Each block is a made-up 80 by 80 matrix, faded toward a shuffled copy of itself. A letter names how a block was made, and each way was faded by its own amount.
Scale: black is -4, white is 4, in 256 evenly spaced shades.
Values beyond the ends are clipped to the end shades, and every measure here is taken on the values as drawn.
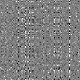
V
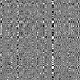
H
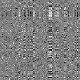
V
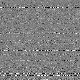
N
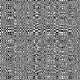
H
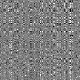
V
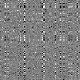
H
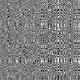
V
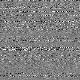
N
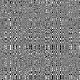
H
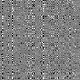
V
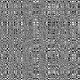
H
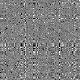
V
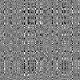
H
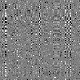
V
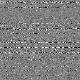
N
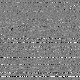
N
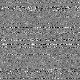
N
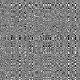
H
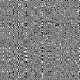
V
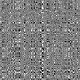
V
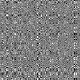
V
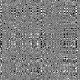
V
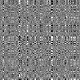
H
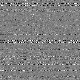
N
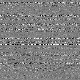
N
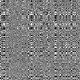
H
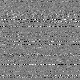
N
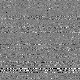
N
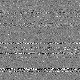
N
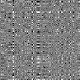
V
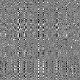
H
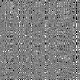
V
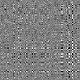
H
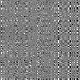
H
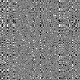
V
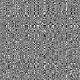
V
